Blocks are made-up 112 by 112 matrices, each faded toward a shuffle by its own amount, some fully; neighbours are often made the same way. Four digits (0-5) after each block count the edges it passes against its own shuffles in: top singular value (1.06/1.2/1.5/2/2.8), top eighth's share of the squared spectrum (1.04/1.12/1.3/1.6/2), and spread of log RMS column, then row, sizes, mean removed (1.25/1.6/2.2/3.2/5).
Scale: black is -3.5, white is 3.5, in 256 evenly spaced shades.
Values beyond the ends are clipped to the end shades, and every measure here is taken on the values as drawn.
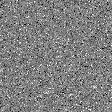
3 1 0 0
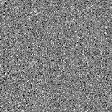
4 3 1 1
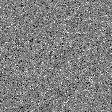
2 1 0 0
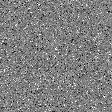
0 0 0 0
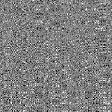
4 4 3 3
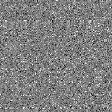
4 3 2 2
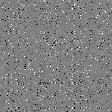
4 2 1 1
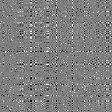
5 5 3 3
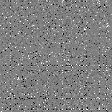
4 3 2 2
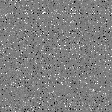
4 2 1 1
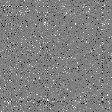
4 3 1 1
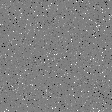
0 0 0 0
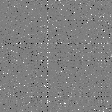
4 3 1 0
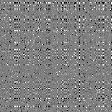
5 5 3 3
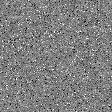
1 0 0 0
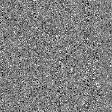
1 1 3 0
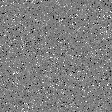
0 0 0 0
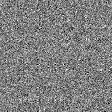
3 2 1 1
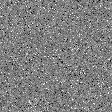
0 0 0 0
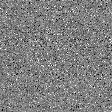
0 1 0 2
